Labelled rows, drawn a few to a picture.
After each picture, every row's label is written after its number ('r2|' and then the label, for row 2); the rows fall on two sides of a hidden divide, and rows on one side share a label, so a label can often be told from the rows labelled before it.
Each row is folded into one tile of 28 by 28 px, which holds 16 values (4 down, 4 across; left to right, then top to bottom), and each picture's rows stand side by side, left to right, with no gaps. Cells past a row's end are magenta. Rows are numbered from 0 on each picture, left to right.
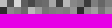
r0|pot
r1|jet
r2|jet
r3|jet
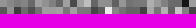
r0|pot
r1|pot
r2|jet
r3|pot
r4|jet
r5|pot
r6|jet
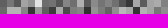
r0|jet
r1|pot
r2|jet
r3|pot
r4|jet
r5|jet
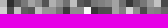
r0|jet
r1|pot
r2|pot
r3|jet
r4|jet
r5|pot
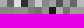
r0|pot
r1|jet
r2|jet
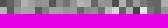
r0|jet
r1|pot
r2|jet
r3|pot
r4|jet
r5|jet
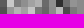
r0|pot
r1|jet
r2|jet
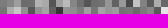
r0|pot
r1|pot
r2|pot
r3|jet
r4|jet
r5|pot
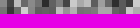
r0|pot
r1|jet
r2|jet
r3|pot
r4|jet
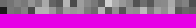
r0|pot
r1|pot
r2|jet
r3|jet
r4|pot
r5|jet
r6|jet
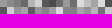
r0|pot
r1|pot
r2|jet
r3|pot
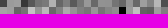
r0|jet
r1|jet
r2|jet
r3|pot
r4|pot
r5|pot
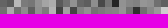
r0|pot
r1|pot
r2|pot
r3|jet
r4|jet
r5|pot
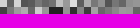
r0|pot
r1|jet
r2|pot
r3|pot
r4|jet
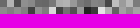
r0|jet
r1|pot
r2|pot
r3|pot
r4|pot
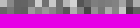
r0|pot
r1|jet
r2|pot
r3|pot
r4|jet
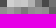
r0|jet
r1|jet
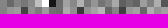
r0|jet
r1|pot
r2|jet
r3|jet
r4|pot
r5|pot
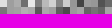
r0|pot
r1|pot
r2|pot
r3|pot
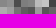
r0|jet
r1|pot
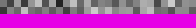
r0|pot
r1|jet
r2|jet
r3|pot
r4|jet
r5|jet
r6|pot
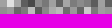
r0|pot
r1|jet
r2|jet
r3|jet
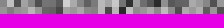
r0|jet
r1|jet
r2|pot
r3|jet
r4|jet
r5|jet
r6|jet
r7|jet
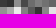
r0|jet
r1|pot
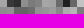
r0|jet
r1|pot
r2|jet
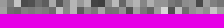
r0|pot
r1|jet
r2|jet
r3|jet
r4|pot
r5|pot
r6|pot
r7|jet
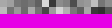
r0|jet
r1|pot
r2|jet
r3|jet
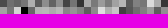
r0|jet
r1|pot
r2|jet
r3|pot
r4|jet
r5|pot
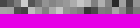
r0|jet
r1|jet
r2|jet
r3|pot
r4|jet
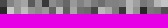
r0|pot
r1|jet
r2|jet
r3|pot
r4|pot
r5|pot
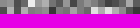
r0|pot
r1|pot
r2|jet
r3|pot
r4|jet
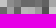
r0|pot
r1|jet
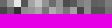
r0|pot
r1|pot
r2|jet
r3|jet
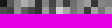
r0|jet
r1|pot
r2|jet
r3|pot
